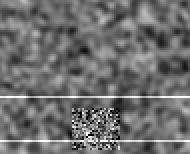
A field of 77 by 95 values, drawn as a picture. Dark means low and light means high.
Odd patch: rougher, in the bottom middle. Mirror symmetry: none. Roughest part: bottom middle. Stripes: none. Odd lines: rows 49 and 71. Average level on the scale: 40%.
